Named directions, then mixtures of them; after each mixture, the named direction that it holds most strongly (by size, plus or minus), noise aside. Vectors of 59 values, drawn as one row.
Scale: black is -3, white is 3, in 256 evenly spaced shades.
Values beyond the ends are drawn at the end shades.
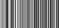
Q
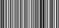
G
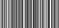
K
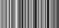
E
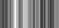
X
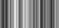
X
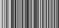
Q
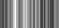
X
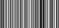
G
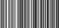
E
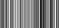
G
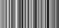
E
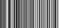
Q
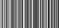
K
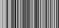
Q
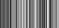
E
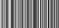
Q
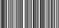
K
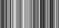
X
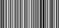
G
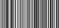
Q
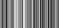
X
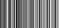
Q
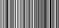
Q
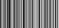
K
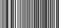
Q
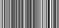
K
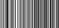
Q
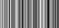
E
